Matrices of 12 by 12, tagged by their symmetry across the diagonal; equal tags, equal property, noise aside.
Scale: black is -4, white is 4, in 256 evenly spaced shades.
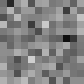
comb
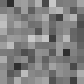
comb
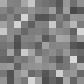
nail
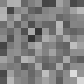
nail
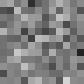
comb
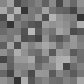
nail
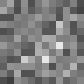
nail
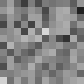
comb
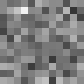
comb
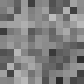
nail
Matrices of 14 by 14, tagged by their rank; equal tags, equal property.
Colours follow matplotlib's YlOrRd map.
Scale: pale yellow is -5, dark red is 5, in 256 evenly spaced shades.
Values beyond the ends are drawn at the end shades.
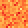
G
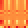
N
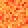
G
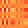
N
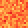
G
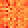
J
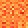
J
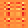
N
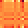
N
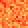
G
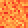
G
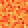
G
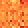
J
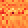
J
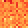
J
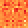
J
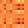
N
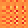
N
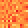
J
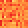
J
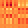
N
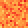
G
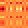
N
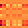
N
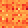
J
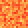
G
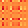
N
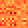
J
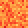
G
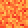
G
